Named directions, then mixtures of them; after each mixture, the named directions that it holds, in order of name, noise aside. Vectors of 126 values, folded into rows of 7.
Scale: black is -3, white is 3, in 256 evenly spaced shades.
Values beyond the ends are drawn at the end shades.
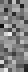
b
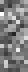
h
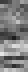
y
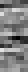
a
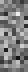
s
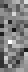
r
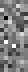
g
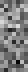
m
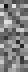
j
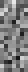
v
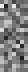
j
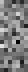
h, j, s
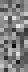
g, m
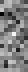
h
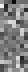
j, v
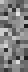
s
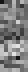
v, y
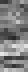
y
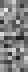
a, v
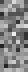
h, s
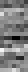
a, y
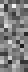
b, j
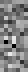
a, g, m
